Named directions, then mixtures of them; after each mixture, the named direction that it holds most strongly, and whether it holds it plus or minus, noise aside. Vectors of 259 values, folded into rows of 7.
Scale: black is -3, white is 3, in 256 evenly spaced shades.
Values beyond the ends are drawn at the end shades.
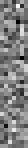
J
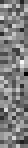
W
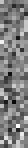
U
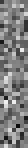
U, minus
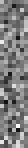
U, plus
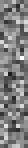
J, minus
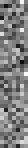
W, minus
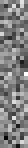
W, minus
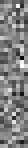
W, plus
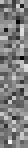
J, plus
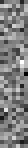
W, plus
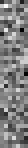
W, plus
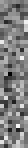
U, plus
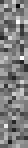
J, minus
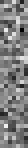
J, minus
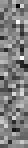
J, minus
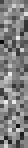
U, minus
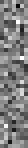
J, minus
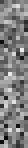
U, minus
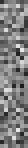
W, plus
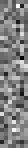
J, plus
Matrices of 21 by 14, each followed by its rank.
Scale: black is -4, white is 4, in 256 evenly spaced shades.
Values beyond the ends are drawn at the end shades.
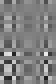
one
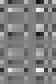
one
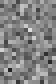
full rank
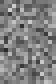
full rank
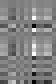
one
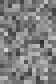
full rank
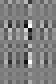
one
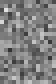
full rank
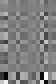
one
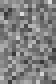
full rank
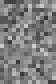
full rank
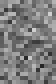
full rank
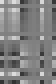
one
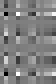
one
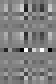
one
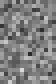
full rank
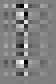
one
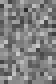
full rank
